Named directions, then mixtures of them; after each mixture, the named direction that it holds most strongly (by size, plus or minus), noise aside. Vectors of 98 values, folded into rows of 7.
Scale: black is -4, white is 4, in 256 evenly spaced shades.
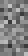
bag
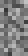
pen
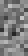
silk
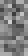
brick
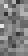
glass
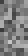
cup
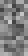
brick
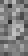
brick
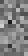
bag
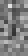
silk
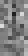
brick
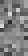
cup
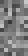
cup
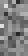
glass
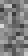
brick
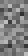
bag
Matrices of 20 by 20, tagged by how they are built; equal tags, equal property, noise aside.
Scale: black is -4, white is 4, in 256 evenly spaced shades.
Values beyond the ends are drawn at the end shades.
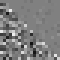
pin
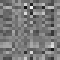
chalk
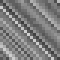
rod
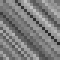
rod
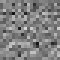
chalk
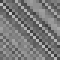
rod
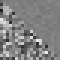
pin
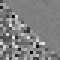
pin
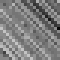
rod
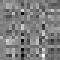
chalk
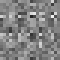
chalk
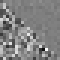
pin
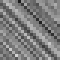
rod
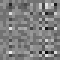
chalk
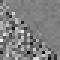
pin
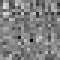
chalk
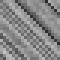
rod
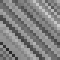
rod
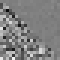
pin
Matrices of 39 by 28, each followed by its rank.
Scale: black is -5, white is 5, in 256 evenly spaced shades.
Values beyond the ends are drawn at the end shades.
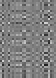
two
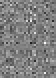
five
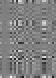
two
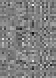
five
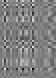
two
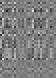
two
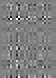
two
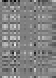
two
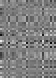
two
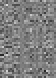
five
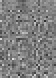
five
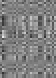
two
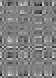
two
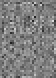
five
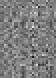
five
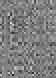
five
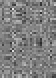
five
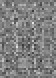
five
